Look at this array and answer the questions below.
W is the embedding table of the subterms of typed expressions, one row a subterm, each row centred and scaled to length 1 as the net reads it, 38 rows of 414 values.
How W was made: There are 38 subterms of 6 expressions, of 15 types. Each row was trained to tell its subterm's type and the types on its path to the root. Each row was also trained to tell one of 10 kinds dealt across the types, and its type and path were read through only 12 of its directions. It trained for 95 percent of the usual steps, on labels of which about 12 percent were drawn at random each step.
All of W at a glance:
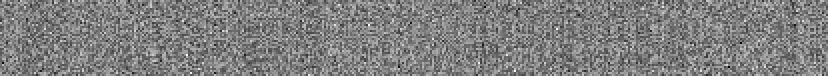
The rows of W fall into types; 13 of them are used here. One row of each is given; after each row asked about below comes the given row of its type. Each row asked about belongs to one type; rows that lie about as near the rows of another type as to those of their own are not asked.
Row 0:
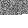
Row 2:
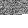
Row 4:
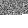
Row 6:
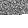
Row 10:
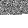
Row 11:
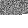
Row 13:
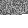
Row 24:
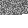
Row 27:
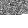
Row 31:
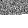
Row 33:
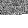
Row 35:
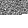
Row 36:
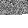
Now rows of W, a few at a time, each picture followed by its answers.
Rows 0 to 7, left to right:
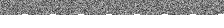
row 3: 31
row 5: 35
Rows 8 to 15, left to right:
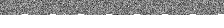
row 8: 6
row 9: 24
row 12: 0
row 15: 31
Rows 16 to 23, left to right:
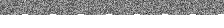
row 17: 10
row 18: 33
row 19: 6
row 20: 13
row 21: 4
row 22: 33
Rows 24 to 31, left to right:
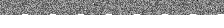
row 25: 24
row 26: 31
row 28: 13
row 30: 33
